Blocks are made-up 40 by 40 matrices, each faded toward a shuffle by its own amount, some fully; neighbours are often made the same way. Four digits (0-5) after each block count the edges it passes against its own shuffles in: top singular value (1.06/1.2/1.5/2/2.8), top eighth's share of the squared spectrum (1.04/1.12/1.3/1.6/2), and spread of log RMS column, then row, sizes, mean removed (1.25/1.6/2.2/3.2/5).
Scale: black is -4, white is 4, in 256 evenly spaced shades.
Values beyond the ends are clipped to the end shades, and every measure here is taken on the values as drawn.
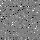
2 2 0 1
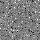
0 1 0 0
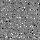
0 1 0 1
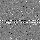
3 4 0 2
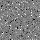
0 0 0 0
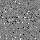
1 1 0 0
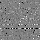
3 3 0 2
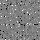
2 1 0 1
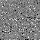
1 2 0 2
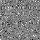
3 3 1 1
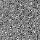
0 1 2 0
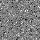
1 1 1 0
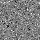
0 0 0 0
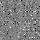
2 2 0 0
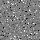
0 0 0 0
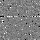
3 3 0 1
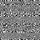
3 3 1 3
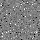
1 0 0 0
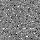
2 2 0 1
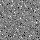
0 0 0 0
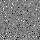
1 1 0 0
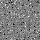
1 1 0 1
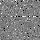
2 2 0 1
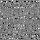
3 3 0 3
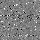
2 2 0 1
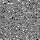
1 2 0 1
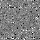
2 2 0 2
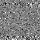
2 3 0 3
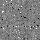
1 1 0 0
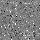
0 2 0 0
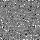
1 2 0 1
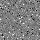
0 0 0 0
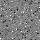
0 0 0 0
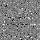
2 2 0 1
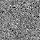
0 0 0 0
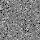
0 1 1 0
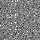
1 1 1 0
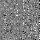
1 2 2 0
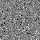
1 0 0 0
